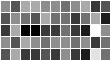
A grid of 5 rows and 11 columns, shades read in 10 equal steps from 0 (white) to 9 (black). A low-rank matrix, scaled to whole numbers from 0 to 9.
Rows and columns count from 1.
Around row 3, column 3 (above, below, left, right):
5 3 3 9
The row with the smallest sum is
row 1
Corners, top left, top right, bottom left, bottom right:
4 6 6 5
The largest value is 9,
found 2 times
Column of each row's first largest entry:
10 11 3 10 9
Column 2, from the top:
6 4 3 6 3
